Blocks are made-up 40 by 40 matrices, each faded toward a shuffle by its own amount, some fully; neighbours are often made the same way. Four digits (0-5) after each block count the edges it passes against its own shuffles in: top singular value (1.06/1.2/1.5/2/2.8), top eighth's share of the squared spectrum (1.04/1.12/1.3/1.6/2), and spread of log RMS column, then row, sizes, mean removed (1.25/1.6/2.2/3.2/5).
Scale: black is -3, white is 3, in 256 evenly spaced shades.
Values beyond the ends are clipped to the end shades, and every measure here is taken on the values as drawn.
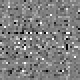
2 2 0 2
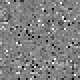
1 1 0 0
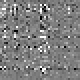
2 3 2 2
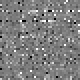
2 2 1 2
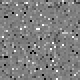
0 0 0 0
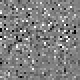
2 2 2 2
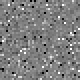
0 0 0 0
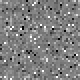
0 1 0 0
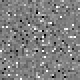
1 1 0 0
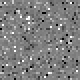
0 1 0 0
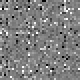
1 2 1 1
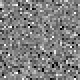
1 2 0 1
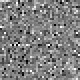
2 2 0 1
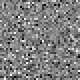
0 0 0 0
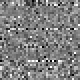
3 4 0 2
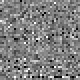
3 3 0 2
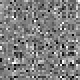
4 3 2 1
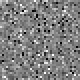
2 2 0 0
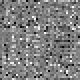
3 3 1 1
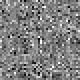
3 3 1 1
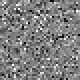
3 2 0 0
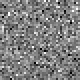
0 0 0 0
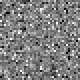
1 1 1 0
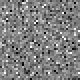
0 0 0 0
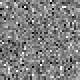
0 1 0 0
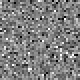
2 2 0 1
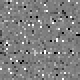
2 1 0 1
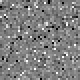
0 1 0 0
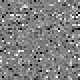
2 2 1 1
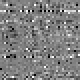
3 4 1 3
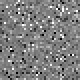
0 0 0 0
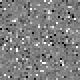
1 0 0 0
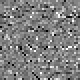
1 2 0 2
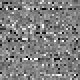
2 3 0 3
